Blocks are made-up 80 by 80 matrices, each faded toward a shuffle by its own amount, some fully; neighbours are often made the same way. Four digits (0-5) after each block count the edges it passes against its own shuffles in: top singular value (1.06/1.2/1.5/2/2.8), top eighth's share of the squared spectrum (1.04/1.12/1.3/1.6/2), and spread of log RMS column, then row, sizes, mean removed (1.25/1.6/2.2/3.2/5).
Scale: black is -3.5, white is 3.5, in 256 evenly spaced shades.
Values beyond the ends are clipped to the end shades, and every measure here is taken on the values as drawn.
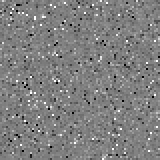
0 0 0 0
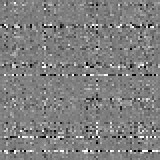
3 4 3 4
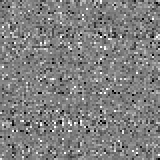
1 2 2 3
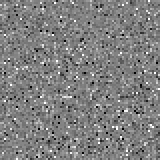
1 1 1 0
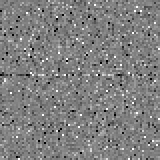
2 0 0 0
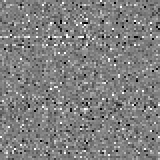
2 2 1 2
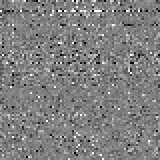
2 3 2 3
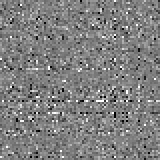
2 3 2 3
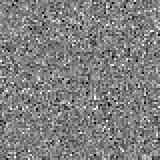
2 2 0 0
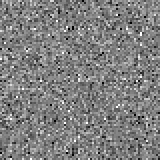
3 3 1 1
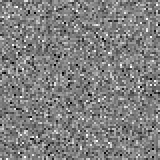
0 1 0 0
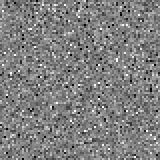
2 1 0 0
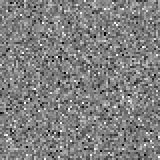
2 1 0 0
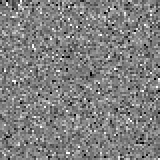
1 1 0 0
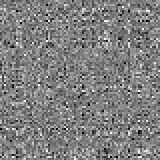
4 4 3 3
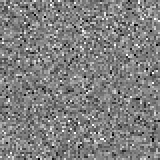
1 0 0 0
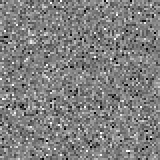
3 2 0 1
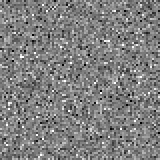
2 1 0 0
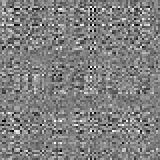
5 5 3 4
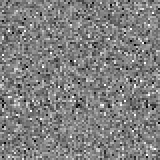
3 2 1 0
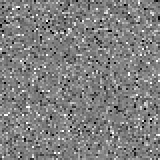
1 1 0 0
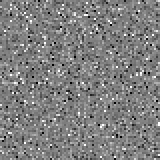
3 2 0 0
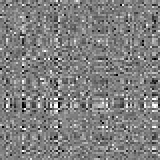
5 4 3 3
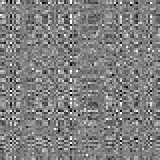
5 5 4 3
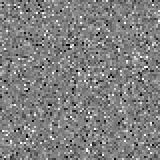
2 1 0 0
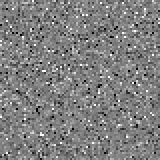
2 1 0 0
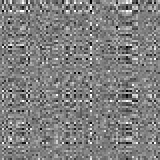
5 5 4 4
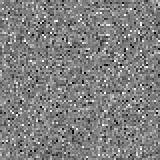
3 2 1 1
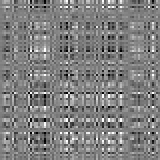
5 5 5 4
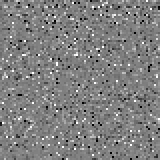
3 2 0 1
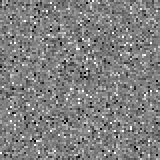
0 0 0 0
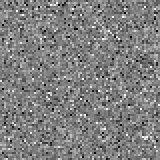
2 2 0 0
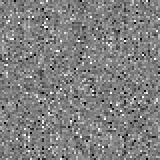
3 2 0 0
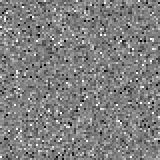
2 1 0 0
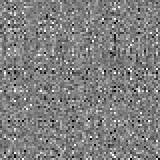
4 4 3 2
